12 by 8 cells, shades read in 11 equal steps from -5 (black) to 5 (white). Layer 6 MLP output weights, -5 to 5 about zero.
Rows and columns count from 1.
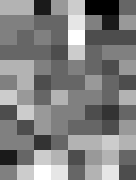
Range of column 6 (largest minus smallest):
7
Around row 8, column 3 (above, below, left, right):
-1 1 3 0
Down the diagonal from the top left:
2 0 0 -2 0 1 -1 -1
